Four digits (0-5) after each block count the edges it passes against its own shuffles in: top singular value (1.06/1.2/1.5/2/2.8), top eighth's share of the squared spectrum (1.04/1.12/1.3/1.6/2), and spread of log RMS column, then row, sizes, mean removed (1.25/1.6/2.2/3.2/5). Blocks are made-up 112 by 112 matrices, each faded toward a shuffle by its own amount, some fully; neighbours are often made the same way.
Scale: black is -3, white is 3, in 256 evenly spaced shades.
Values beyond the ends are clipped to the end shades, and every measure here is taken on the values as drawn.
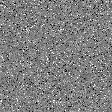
2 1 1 0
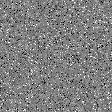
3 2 0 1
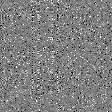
4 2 1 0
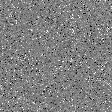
0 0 0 0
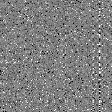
4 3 2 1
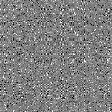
5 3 2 2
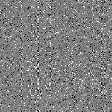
4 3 2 1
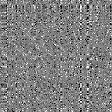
5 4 3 3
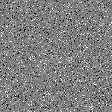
3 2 0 0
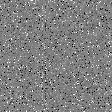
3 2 1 0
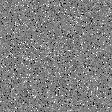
2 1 0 0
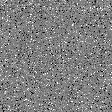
2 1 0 0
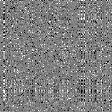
5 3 2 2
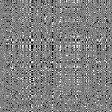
5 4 3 3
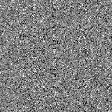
4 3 2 2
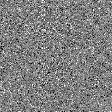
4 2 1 1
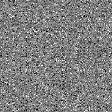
4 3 2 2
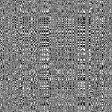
5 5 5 3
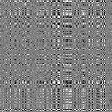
5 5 4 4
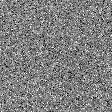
1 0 0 0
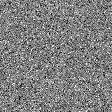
2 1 0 0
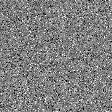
3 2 0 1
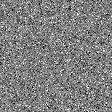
1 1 0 0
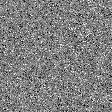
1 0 0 0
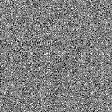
4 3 1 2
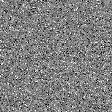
2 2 0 0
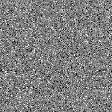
4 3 1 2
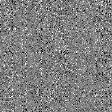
2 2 3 2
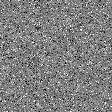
2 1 0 0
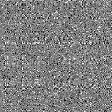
4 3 2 2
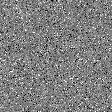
2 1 0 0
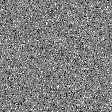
2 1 0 0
